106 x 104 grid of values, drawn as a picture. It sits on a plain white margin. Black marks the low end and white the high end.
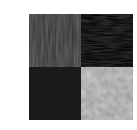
The table splits into 2 rows of 2 panels. Panel 1,1: low, streaked downward, faint in contrast. Panel 1,2: very low, streaked across, faint in contrast. Panel 2,1: very low, flat. Panel 2,2: high, blotchy, faint in contrast.
